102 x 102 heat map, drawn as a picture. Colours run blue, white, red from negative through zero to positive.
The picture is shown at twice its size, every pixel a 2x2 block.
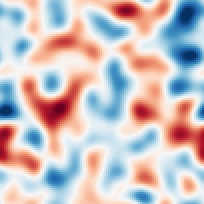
Histogram: bell-shaped. Slope: none. Mirror symmetry: none. Lone odd cells: none. Ninth with the lowest average: top right. Odd rows or columns: none.
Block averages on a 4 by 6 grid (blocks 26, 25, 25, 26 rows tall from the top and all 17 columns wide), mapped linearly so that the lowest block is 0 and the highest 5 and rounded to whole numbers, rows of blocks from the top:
234430
334241
353245
423233
